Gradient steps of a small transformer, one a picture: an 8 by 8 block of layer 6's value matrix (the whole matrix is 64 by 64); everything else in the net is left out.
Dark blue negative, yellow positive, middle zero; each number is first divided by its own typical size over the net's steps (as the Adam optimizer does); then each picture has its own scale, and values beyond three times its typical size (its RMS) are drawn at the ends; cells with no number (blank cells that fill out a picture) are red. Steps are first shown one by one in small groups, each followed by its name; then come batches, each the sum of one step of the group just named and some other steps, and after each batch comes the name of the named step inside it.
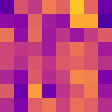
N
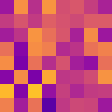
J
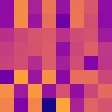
J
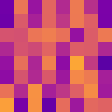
J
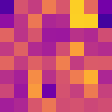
N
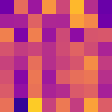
N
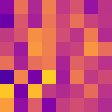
J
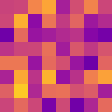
J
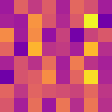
J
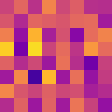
J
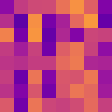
N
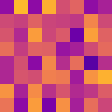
J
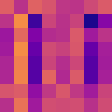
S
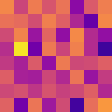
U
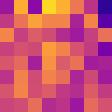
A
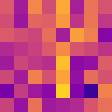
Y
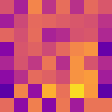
U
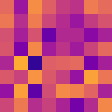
S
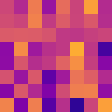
U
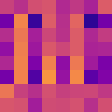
S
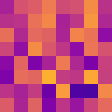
Y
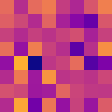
S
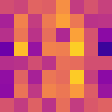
U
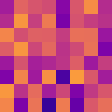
U
